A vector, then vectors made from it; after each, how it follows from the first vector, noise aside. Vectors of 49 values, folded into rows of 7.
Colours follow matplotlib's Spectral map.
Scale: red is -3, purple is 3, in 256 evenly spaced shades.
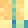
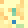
partly zeroed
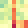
negated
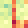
negated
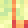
negated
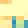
partly zeroed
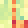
negated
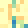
partly zeroed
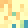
partly zeroed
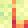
negated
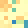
partly zeroed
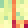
negated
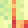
negated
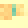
partly zeroed
